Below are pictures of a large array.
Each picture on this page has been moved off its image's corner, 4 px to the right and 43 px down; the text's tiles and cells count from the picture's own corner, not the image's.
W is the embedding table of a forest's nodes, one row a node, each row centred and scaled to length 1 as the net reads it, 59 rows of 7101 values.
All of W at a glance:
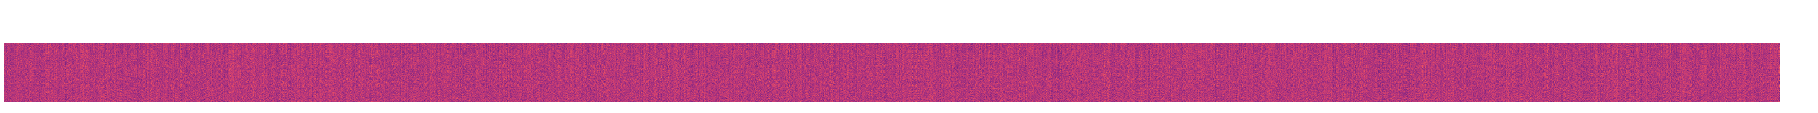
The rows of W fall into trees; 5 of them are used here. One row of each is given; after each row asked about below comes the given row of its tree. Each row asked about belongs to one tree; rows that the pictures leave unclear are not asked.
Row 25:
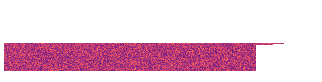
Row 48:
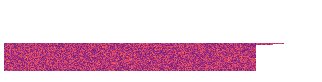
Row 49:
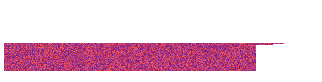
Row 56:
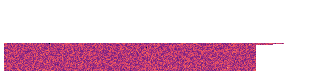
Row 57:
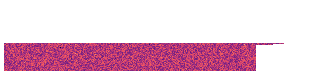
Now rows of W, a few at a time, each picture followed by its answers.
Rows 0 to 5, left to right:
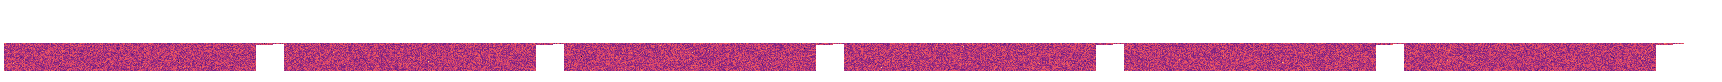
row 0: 56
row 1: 56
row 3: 56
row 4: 48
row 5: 56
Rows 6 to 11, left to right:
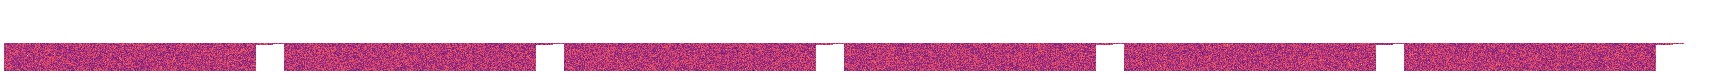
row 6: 56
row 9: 48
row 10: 49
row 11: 48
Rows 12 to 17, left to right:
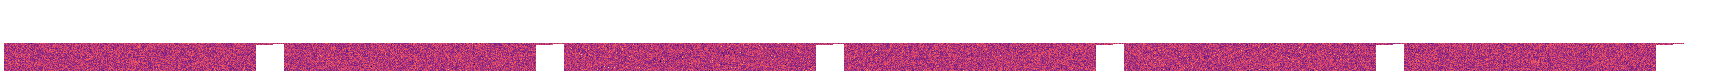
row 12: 25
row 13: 48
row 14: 25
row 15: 56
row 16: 57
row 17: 25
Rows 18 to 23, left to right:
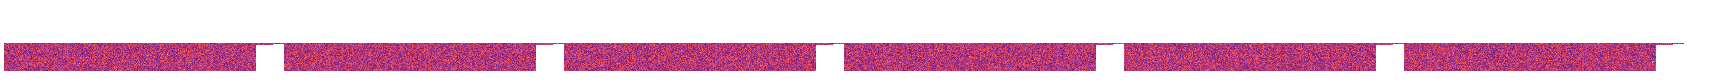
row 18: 57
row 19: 56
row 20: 57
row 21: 56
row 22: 48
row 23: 48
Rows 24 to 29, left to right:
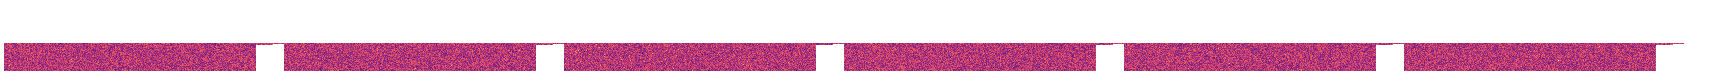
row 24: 48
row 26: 49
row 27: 48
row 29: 48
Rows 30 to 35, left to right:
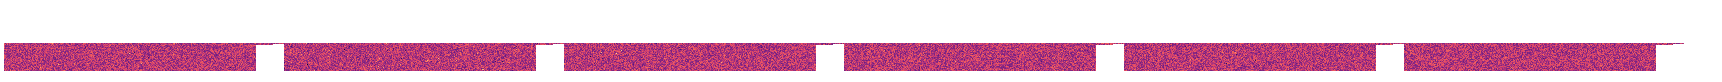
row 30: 49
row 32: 49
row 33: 48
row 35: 57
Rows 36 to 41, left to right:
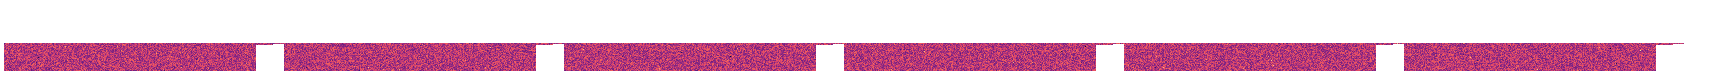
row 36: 57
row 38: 56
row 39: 56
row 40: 49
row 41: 48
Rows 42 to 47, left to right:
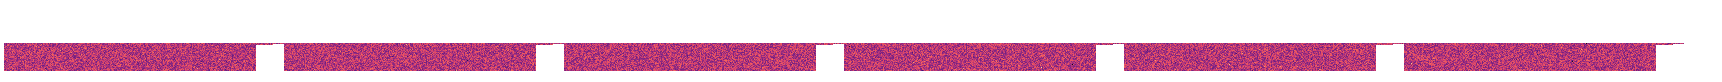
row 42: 48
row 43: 48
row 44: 56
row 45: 25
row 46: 56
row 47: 57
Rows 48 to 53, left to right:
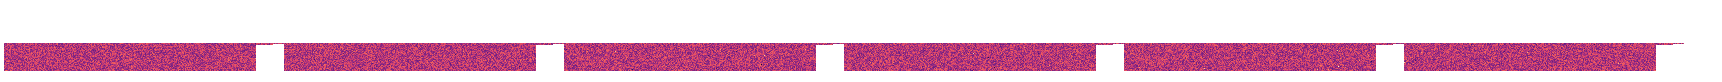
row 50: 57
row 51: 56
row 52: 57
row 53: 56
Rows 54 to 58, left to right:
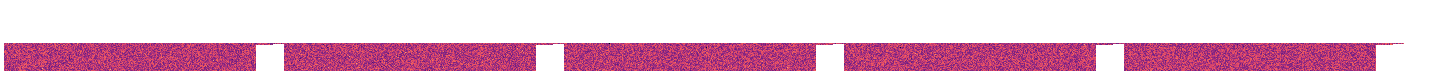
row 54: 57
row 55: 25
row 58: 48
